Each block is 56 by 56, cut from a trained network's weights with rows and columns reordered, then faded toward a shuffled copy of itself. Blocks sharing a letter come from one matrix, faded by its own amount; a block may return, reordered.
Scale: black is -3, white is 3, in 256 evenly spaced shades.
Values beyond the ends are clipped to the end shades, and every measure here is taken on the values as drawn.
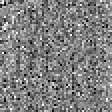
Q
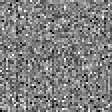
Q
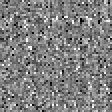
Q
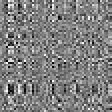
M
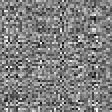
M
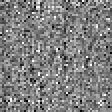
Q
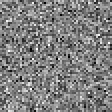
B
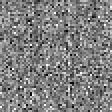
Q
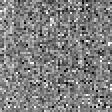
Q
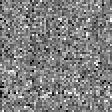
Q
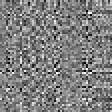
M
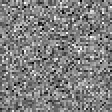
B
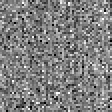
Q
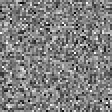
B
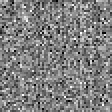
Q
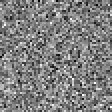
B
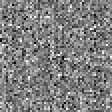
Q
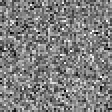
B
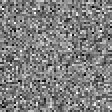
B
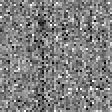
Q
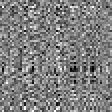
M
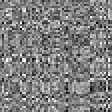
M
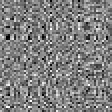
M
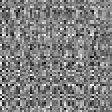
M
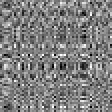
M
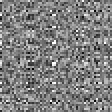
M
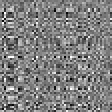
M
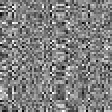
M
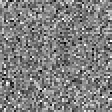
B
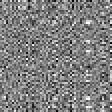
M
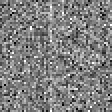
Q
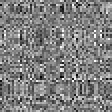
M
